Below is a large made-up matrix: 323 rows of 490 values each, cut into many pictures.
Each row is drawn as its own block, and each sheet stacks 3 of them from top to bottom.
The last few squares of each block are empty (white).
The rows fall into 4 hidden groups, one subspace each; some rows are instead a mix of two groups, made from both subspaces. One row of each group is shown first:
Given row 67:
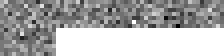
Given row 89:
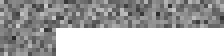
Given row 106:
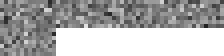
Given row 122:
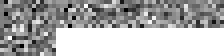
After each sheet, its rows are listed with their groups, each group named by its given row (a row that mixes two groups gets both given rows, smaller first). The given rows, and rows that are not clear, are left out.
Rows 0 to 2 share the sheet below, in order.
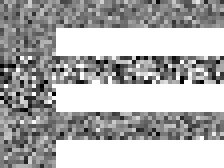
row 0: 106
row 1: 89 and 122
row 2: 122
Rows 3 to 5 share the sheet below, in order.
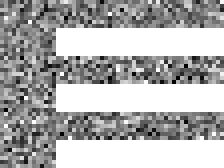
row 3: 89 and 106
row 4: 89
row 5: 122
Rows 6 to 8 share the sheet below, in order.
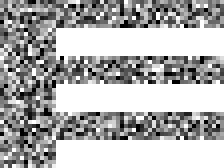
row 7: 67
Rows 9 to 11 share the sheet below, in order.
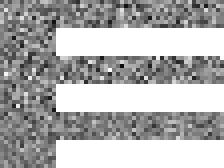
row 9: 89
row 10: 106
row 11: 67
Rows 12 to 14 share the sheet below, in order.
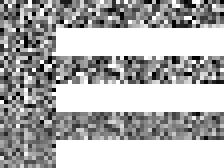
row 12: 106
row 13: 106
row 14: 106
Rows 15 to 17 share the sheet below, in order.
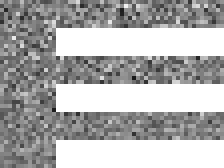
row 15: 89
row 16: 67 and 106
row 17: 67
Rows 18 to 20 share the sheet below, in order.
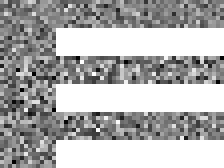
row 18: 122
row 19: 67 and 89
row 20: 122
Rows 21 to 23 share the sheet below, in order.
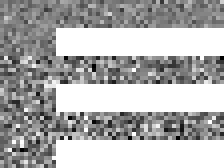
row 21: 106
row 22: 67
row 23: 67 and 122
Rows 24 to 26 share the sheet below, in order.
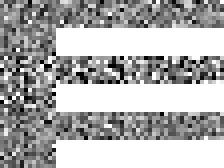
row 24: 106
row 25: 106
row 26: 106
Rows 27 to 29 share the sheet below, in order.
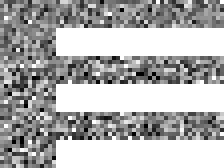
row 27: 106
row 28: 122
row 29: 67 and 122
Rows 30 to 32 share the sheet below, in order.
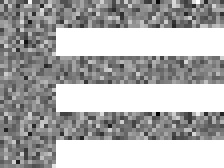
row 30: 106
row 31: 106
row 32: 106
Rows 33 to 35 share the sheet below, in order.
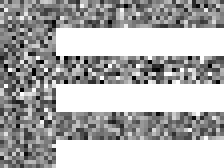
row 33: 89
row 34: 67
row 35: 106
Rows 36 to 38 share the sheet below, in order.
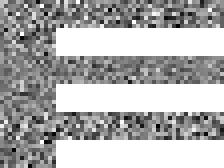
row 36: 67
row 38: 89
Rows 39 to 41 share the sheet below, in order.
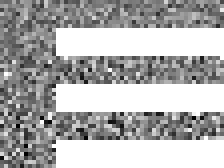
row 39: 67 and 89
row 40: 67 and 106
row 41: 106
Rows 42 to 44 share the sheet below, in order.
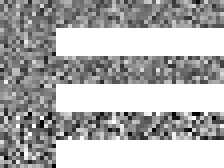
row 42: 106
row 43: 89
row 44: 106
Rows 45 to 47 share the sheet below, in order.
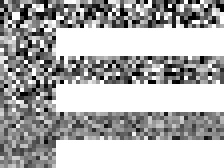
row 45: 89
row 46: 67
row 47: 67 and 106
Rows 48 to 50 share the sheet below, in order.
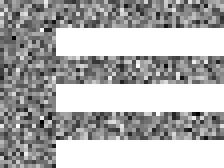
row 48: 89
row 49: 89
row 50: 106
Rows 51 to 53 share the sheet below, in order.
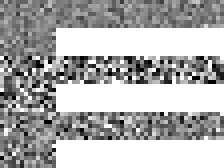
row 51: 106
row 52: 89 and 106
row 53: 106
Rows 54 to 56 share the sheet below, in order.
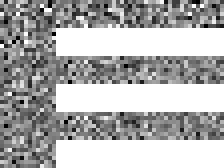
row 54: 106
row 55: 122
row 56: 122
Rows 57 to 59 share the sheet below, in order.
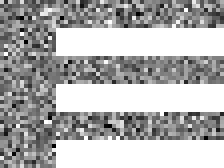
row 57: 89
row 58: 122
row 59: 106
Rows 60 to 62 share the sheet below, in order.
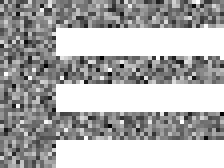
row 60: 106
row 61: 106
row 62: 106
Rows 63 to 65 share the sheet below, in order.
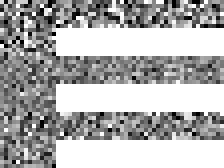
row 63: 106
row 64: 67
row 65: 106
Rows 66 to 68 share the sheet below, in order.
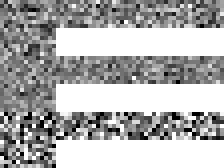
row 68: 106
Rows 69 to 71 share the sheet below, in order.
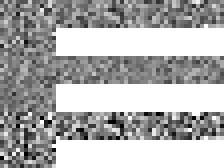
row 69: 106
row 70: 89
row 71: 106
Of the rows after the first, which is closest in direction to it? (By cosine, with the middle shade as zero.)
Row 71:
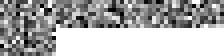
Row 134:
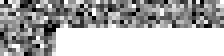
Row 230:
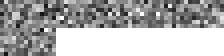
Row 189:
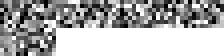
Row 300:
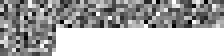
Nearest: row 300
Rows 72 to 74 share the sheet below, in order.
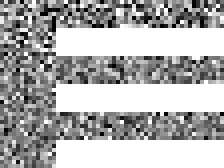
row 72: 89
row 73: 106
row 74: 106
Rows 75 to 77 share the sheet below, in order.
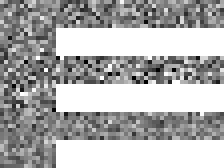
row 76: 67 and 106
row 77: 67
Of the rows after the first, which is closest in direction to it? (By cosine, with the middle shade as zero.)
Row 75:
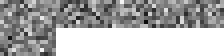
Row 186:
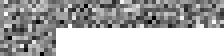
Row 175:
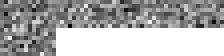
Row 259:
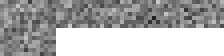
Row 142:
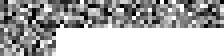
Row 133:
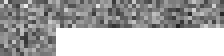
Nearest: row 186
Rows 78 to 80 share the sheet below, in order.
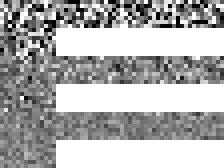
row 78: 89
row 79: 89 and 106
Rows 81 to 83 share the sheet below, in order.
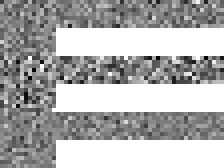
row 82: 106
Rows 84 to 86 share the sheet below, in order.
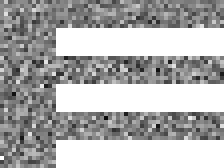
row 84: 122
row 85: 89
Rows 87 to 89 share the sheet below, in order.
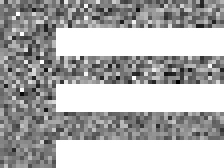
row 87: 67 and 122
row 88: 67
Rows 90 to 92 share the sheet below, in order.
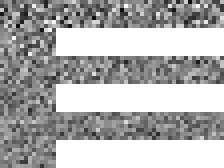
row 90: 89
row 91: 89
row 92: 122
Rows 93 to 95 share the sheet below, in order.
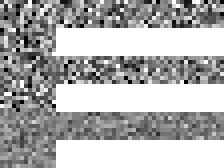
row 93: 106
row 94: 122
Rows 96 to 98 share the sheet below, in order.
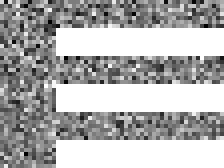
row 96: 67 and 106
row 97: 67
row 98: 89 and 106
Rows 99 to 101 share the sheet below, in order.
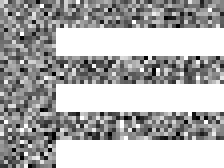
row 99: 67
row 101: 89
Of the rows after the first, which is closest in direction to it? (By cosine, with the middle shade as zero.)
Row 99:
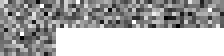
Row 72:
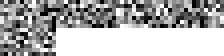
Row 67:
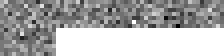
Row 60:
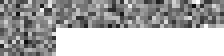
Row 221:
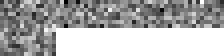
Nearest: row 67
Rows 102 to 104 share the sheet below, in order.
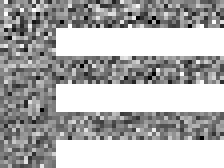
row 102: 122
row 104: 122
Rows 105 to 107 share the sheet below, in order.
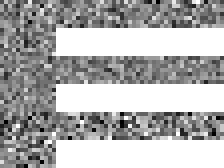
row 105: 106
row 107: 89 and 122
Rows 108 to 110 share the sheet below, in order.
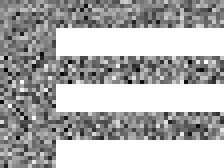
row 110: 89
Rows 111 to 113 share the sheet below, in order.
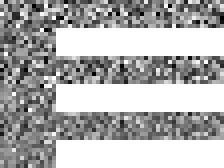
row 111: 89
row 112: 89
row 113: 89
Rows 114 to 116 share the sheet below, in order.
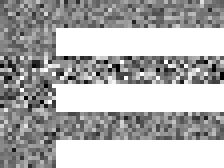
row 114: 67
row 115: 89 and 122
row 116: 89
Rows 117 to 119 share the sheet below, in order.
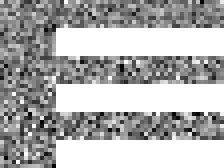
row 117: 67
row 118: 89
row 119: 106
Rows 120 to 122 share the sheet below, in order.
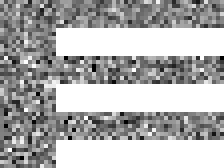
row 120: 106
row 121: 67
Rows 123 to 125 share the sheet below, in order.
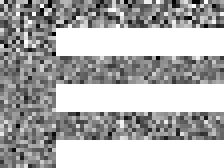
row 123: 106
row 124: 106
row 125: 89
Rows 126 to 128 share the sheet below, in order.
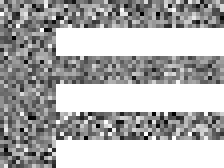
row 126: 89
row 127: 67
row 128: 89 and 106
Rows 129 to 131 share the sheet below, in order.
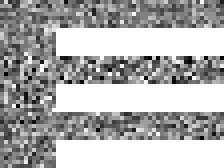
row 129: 67
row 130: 106
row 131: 122
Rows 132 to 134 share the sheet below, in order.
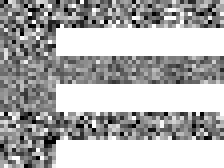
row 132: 67
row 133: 67 and 106
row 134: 67
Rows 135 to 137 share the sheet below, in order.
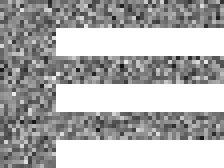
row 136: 89
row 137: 122
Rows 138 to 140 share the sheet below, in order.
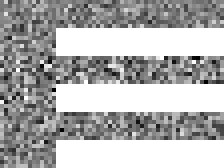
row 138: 122
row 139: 106
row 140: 89
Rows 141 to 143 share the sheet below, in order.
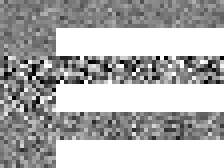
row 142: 67 and 106
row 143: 67
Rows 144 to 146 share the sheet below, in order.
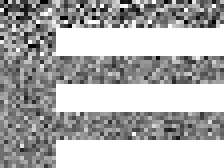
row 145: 106
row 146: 67
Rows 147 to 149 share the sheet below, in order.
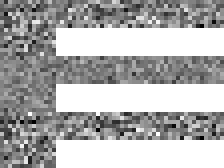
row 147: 122
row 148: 89
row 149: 122
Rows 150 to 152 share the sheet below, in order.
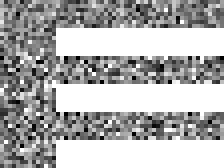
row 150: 89
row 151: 67
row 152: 67
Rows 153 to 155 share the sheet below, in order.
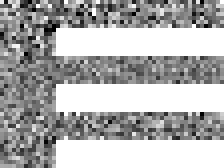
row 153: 67
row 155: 67
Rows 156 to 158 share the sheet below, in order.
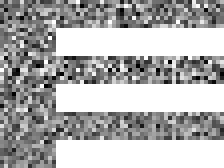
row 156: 89
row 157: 89
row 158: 89
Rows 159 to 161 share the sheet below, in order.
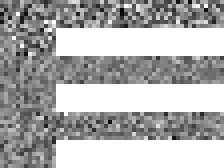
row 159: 89
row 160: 106
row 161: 67 and 89
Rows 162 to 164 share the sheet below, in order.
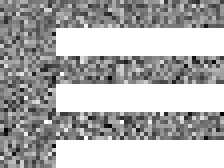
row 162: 106
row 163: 89
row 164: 106
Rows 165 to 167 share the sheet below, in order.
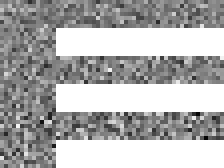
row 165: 122
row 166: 106
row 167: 106
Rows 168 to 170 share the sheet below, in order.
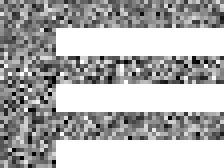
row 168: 89
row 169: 89
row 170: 89 and 122
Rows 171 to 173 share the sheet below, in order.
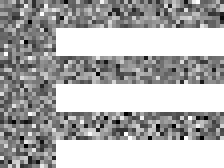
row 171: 89 and 106
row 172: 122
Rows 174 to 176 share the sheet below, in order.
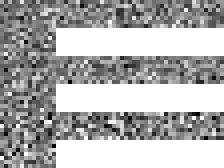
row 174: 89
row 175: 122
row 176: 106
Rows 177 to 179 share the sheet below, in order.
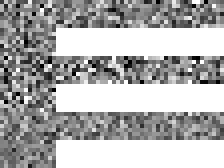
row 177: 106
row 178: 106 and 122
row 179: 89
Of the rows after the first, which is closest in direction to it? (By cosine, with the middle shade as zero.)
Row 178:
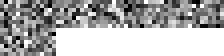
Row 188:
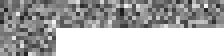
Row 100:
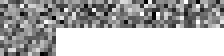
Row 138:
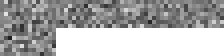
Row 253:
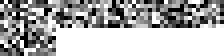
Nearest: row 188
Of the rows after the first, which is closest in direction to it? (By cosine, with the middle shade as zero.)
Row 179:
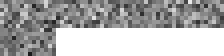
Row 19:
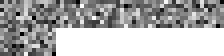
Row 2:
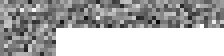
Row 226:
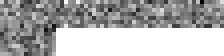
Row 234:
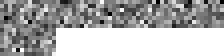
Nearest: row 19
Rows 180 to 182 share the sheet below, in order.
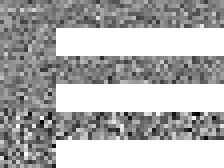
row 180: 122
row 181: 89
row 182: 106
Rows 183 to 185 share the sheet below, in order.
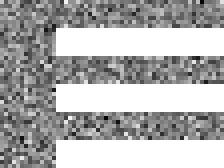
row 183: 67
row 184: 106
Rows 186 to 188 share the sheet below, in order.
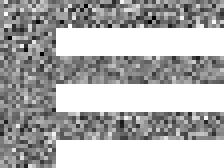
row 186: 122
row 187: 106
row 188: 89
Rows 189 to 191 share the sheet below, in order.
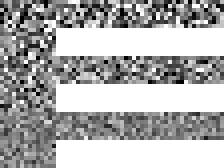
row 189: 89
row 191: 106
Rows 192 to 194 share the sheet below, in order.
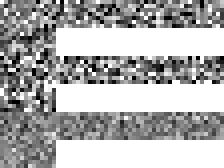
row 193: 67
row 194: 89
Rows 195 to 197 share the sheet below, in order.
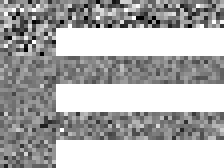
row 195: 122
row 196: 89
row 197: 89
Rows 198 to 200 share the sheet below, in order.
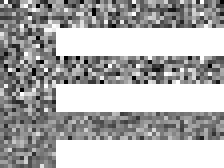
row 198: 67
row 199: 67
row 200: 122
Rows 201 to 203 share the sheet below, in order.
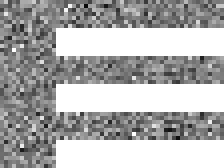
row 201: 122
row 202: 67
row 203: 67
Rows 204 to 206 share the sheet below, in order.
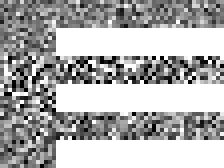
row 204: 89
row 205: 106 and 122
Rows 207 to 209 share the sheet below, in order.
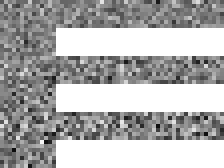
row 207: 106
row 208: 89
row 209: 89
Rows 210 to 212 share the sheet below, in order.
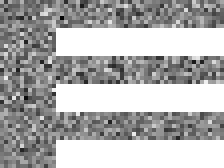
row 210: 89
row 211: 106
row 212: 67
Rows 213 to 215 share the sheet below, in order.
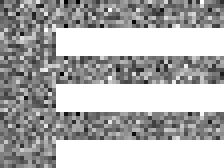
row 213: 67
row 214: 89
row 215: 67
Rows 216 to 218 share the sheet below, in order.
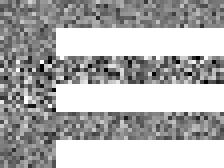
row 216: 122
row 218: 89
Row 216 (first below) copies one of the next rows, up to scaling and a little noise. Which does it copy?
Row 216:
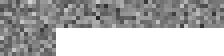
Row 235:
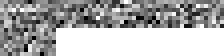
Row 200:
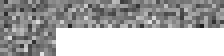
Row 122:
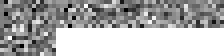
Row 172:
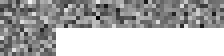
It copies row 172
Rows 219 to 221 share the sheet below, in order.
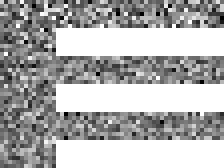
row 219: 89
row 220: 122
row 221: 67
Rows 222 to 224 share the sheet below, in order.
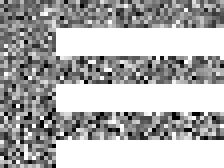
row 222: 89
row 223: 106
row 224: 106
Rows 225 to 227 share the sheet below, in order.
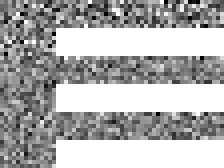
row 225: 89 and 106
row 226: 67
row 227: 106
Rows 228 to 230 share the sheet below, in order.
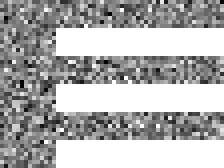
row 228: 106
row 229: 67 and 122
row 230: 89
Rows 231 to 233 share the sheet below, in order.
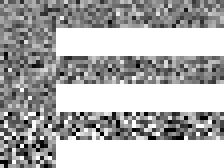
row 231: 89
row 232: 89 and 122
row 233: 67 and 122
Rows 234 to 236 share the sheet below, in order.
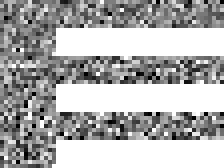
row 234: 106
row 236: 106
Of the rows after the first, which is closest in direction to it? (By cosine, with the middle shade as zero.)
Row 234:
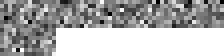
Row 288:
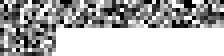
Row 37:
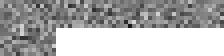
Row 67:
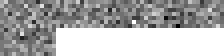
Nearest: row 288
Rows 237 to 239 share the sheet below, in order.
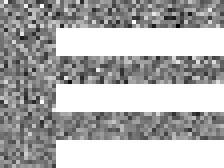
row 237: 67
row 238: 89 and 106
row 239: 106
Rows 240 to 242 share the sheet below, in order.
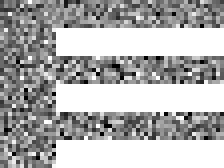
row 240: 67 and 122
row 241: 106 and 122
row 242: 89 and 106
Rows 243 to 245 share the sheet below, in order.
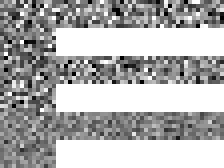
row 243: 89 and 106
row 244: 122
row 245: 67
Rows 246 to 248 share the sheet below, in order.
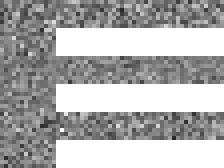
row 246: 89
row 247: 122
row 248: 89
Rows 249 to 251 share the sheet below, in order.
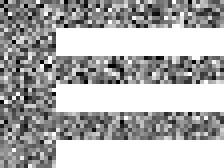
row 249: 67 and 89
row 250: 106
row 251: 89
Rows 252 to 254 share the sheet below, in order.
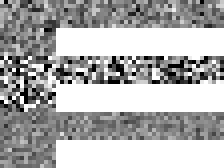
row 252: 67 and 89
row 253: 67 and 106
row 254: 122
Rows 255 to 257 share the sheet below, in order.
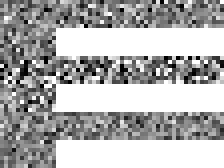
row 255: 106
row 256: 89
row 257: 89
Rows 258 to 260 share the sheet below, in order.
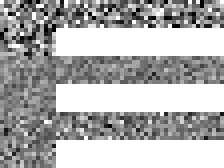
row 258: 67
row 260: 106
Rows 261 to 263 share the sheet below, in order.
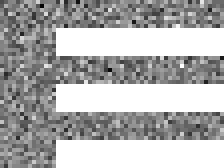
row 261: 67
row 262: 106
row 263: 89
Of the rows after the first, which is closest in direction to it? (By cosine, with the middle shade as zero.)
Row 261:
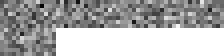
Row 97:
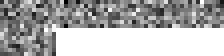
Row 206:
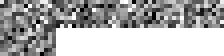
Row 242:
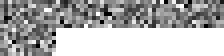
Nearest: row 97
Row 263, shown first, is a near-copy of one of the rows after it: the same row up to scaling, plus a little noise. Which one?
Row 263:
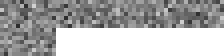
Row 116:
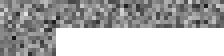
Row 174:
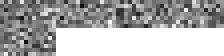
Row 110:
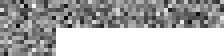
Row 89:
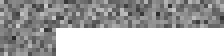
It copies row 110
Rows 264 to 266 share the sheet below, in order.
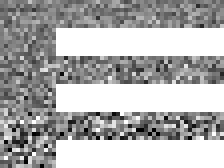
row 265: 89
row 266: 122
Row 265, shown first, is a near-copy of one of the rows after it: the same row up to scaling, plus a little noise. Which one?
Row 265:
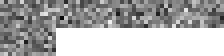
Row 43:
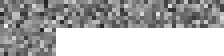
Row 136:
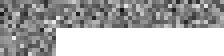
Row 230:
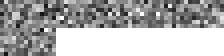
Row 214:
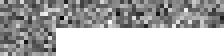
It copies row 214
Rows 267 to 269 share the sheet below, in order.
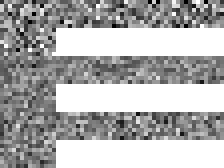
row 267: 106 and 122
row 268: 122
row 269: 89
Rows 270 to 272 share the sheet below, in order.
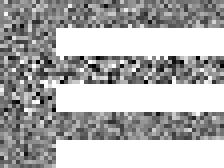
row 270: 122
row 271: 67 and 106
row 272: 106
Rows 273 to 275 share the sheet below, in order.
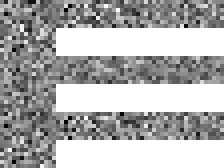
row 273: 122
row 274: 106 and 122
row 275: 122
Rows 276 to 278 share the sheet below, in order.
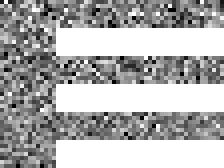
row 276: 67 and 89
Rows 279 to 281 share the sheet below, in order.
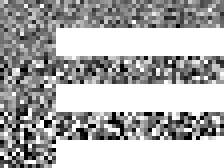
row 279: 67
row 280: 89
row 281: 106
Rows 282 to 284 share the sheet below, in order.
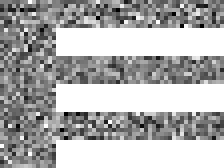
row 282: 122
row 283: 106
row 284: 67 and 89
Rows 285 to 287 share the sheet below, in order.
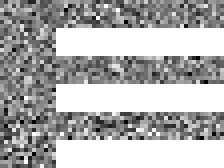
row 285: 122
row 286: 89 and 106
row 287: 122
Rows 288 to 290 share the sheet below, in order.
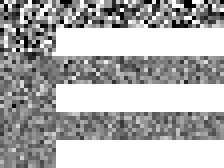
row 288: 106
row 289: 122
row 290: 89
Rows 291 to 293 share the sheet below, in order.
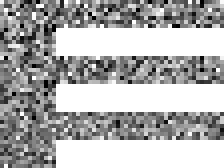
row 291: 67
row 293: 89
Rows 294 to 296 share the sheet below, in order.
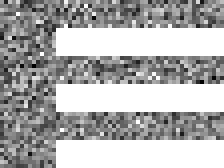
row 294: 67 and 122
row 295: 122
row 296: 89
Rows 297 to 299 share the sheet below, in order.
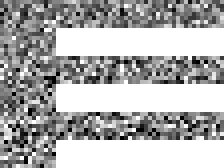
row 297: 89
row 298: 89
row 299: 122
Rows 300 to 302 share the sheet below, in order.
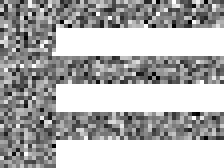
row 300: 89 and 106
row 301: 122
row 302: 106
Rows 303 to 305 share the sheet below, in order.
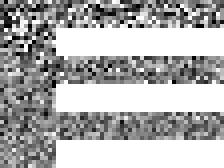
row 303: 122
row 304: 67 and 89
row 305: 89
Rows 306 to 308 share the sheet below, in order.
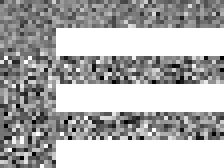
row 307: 67 and 106
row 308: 122
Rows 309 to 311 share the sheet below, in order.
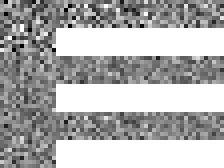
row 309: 122
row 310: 106
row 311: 122
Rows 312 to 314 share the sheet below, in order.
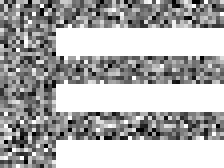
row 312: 106
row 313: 67
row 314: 122
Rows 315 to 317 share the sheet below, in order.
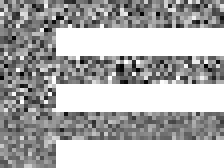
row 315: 89
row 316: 89
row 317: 67 and 89
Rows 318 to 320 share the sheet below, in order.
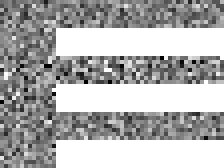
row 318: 89
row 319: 106
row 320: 106
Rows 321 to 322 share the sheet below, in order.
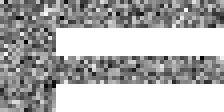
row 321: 89
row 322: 67
